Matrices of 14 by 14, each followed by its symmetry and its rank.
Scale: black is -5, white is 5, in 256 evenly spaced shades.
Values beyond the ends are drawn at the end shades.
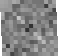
symmetric, full rank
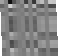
neither, rank one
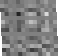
neither, rank two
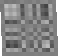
symmetric, rank one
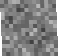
symmetric, full rank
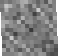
symmetric, full rank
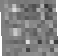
neither, rank three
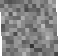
neither, full rank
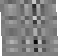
neither, rank one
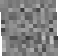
neither, rank three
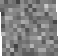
neither, full rank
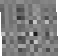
neither, rank two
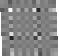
symmetric, rank one
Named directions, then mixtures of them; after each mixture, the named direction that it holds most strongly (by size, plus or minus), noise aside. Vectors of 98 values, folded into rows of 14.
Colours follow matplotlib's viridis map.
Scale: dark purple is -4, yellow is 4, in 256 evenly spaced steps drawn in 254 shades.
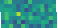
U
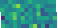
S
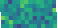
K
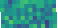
K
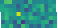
U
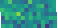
U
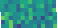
K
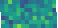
K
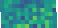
K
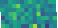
S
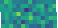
U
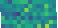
U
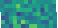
U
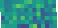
S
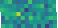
U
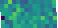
K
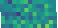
U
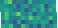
U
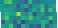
U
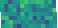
K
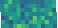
K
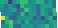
K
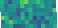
K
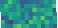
K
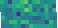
U
